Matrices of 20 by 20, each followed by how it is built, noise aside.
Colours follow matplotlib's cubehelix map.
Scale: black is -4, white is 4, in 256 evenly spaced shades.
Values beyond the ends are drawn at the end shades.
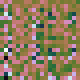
low rank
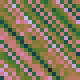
Toeplitz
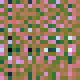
low rank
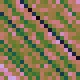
Toeplitz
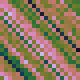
Toeplitz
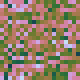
low rank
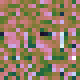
low rank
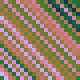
Toeplitz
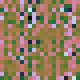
low rank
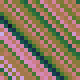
Toeplitz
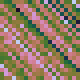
Toeplitz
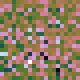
low rank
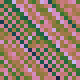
Toeplitz
